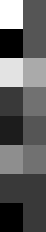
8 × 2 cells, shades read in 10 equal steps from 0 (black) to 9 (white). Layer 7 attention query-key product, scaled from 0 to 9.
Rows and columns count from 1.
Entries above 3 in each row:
1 0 2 1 0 2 0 0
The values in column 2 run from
2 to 6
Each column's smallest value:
0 2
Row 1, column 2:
3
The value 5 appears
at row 6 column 1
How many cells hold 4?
2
